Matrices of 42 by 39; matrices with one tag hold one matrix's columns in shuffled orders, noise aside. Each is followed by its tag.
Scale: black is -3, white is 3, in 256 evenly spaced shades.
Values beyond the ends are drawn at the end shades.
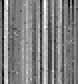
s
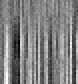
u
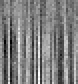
u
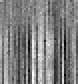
u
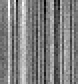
s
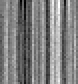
s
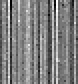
s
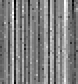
s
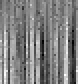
u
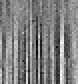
u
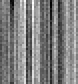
s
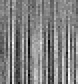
u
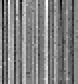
s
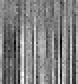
u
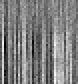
u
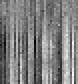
u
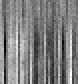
u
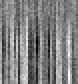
u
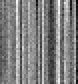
s
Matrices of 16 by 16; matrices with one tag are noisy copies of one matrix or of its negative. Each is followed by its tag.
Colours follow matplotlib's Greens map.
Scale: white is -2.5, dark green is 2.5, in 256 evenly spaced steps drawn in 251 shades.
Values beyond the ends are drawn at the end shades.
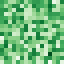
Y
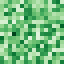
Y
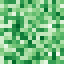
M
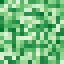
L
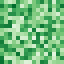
M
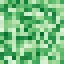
L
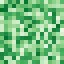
L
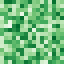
M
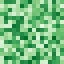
M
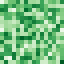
L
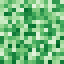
Y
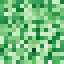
Y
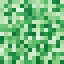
Y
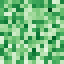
Y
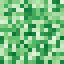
Y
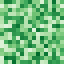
M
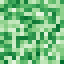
L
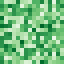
M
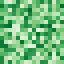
M
